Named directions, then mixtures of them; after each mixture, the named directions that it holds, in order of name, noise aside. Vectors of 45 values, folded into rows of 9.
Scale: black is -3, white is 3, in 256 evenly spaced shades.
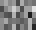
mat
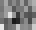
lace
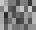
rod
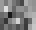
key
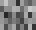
mat, rod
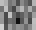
lace, rod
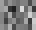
mat, rod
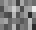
mat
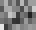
lace, mat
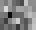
key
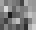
key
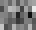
lace, mat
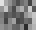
key, rod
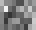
key, rod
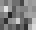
key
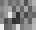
lace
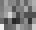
lace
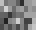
key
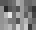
key, mat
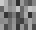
mat, rod
